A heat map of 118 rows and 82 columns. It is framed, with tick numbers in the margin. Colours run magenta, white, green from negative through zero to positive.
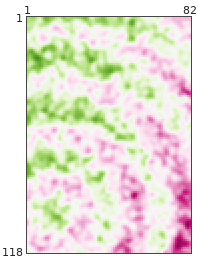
Slope: up to the top left. Average level on the scale: 50%. Ninth with the lowest average: bottom right. Rings: centred on the bottom left. Lone odd cells: none.
